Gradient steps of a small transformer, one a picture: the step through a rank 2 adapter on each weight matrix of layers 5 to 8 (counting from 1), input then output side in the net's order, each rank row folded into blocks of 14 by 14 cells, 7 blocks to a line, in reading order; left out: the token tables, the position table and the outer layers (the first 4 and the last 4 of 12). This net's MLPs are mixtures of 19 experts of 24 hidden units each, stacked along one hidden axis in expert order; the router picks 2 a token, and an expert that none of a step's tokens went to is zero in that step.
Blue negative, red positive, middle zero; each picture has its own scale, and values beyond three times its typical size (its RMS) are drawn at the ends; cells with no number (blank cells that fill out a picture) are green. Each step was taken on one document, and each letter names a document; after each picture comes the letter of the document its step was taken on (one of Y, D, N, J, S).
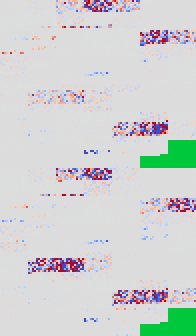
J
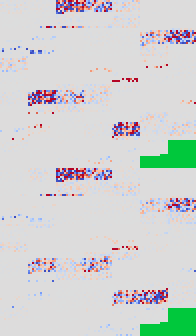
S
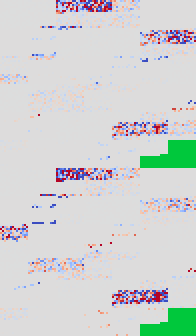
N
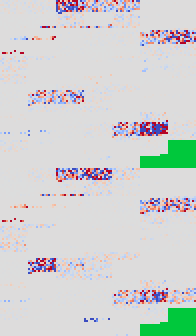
J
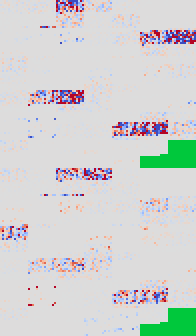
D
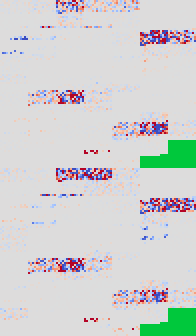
J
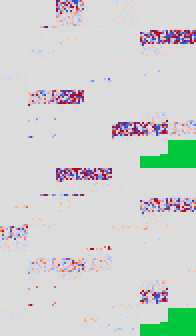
D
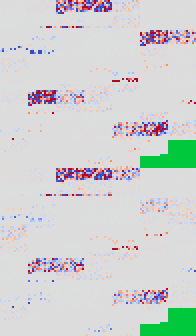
S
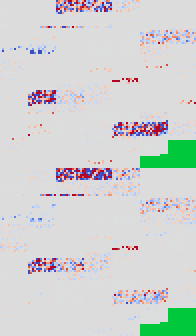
S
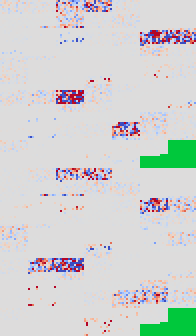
D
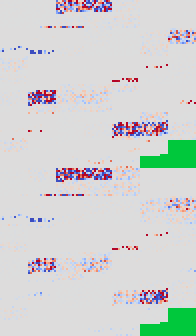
S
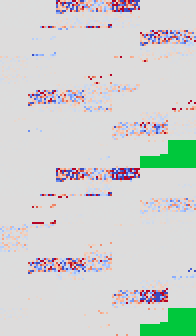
N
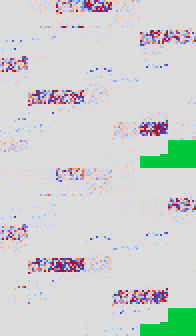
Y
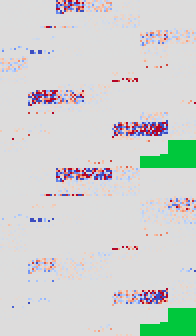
S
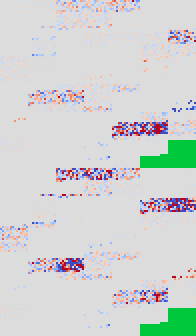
N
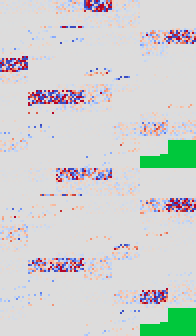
Y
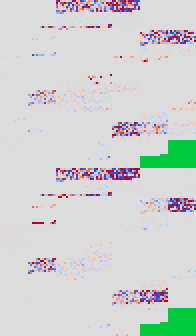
N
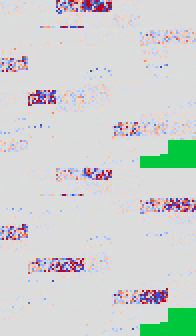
Y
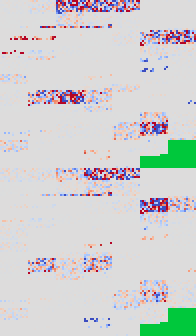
J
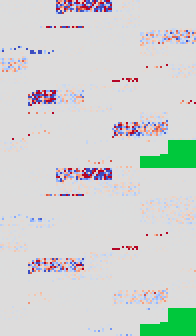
S
